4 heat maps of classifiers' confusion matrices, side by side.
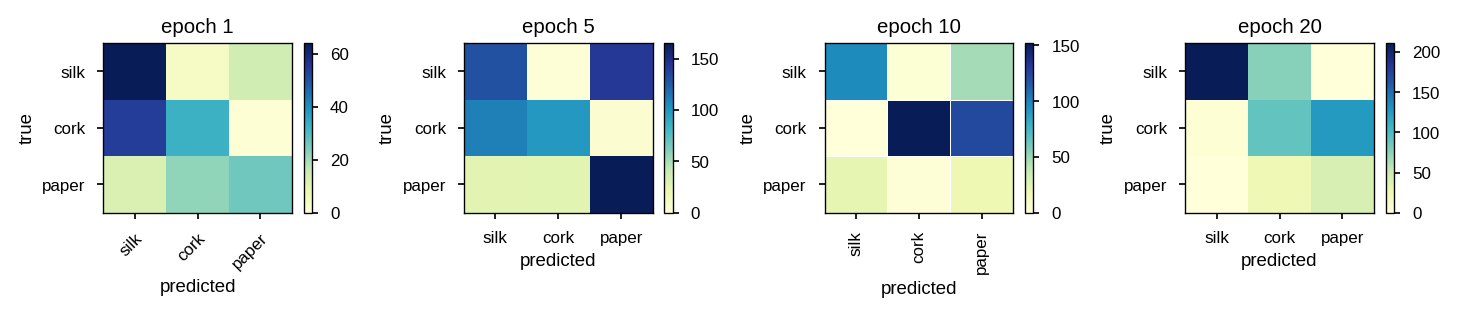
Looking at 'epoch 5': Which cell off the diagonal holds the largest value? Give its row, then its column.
silk, paper
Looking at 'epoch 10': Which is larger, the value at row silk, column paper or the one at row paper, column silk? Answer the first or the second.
the first
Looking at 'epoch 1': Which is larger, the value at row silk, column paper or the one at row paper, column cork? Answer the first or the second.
the second
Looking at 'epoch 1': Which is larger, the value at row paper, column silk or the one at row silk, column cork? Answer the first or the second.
the first
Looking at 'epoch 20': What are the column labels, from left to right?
silk, cork, paper
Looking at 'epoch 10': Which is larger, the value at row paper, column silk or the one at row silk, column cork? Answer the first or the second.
the first
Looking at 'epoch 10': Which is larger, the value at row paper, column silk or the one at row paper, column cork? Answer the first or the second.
the first
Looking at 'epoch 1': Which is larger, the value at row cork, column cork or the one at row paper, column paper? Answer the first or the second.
the first
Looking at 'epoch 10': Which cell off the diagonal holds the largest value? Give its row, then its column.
cork, paper
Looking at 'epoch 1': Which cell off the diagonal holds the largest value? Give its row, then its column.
cork, silk
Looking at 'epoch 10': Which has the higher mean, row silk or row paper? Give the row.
silk
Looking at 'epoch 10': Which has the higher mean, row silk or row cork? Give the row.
cork
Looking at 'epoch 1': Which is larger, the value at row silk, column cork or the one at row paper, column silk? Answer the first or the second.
the second
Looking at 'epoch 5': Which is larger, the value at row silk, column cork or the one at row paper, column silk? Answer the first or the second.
the second
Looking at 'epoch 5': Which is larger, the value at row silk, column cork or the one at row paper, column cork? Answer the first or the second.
the second
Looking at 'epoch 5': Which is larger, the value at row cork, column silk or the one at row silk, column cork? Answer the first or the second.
the first
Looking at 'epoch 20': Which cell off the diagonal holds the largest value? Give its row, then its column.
cork, paper
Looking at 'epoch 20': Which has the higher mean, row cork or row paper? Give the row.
cork
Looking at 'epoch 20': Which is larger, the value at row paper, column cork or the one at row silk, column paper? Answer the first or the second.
the first
